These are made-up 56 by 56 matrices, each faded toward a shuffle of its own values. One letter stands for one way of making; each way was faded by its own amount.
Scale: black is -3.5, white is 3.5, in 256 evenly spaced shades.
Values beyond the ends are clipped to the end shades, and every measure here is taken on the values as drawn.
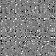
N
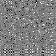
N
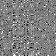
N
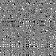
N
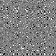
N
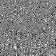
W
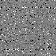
W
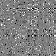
N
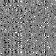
N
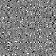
N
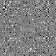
N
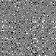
N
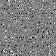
W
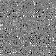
W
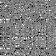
N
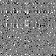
N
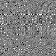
N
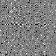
N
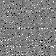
W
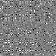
N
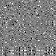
N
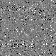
W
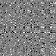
N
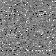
W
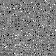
W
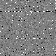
W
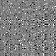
N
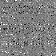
W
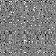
N
